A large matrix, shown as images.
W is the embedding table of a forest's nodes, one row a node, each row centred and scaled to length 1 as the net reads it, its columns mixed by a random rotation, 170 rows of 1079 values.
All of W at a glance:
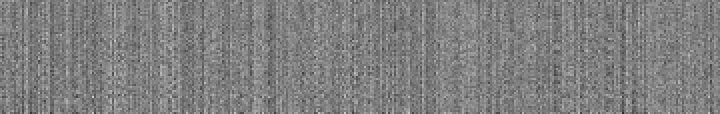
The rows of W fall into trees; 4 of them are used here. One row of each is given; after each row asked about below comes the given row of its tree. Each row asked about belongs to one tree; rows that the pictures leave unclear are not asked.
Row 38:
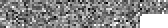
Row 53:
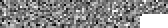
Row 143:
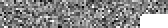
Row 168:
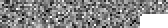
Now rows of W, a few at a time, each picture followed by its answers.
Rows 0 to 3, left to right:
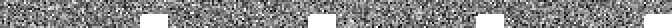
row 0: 53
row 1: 143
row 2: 53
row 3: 143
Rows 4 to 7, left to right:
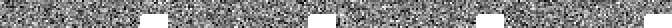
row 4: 168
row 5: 168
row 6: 53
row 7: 143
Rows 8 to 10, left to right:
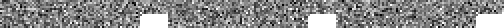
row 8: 168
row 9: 53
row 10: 168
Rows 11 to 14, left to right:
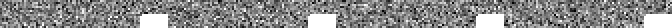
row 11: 53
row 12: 143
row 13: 168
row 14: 53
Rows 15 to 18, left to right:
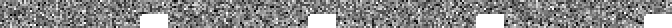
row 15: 53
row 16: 168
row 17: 53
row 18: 53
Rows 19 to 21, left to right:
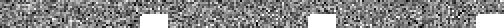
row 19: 168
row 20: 143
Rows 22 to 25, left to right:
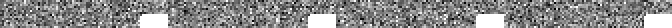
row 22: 53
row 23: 53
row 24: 53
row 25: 38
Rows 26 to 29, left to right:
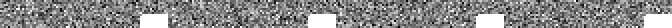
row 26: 168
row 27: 53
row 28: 53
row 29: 143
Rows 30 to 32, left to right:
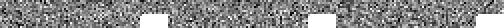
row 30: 143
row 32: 168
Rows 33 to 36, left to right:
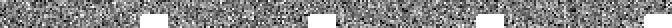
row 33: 143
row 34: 53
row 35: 53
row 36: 53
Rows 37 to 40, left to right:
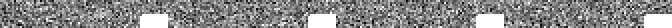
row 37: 143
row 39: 53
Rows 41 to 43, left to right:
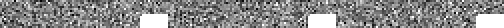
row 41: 143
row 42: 38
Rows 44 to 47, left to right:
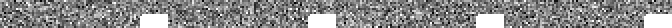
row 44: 143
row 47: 143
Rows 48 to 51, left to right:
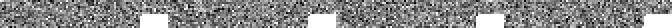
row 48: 143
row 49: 168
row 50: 38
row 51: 168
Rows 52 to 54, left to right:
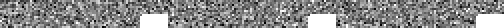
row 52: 168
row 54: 53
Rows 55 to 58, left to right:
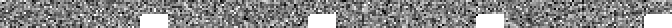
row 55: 143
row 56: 168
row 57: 168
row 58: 38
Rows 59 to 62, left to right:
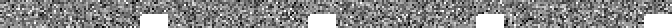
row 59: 168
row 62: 53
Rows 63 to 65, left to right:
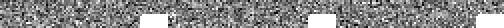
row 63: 168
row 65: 143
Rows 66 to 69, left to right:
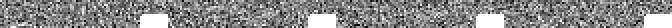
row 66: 53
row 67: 143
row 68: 143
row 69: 168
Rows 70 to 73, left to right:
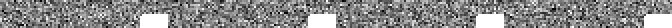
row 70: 143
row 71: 168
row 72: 168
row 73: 168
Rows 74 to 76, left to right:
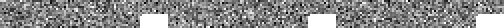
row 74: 143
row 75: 53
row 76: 143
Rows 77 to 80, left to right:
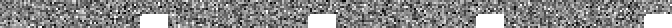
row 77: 53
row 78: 53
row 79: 168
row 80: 53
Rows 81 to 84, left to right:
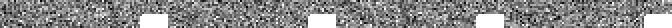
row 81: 143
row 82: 143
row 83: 53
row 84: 38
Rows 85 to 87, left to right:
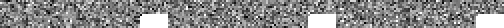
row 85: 168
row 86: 168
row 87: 53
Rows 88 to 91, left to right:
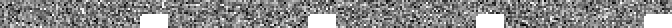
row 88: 53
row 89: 168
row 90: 143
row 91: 143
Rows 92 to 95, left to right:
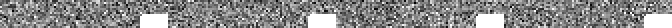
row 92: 168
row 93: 143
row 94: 38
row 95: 53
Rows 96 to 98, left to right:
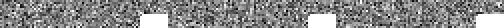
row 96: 168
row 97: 53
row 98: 53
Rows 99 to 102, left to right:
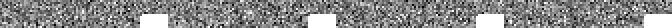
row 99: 53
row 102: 53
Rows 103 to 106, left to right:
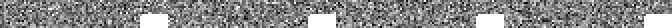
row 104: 168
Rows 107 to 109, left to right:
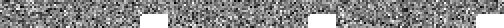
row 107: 168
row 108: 53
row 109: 53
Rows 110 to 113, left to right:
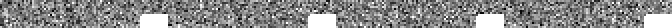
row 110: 53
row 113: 53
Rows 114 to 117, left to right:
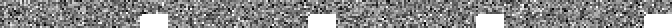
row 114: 53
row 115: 168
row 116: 143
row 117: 168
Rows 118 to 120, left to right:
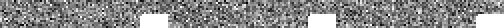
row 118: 143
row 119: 38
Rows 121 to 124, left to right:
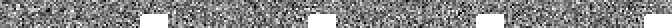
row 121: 168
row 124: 53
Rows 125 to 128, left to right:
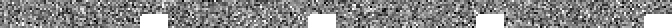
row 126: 143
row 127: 168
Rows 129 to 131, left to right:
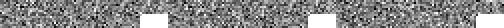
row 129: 168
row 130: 168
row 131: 38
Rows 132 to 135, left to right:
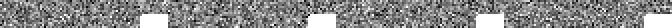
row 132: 53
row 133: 168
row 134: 168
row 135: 143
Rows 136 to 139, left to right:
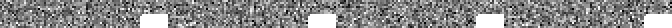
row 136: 53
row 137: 53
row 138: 168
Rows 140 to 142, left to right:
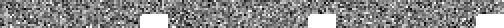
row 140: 53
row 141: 143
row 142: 168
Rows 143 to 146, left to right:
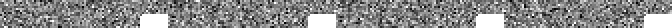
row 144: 168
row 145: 168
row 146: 168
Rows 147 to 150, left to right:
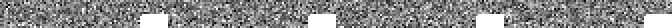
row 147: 53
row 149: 143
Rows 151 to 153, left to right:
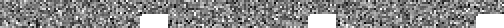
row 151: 53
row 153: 53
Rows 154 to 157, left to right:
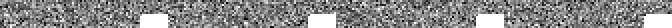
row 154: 53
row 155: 168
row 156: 143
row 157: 53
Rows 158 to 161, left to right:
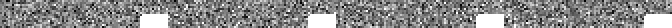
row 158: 168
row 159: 168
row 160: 53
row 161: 53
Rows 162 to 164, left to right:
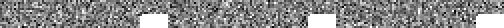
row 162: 53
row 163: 168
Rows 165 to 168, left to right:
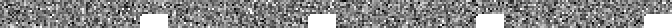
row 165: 53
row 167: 168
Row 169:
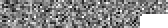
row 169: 168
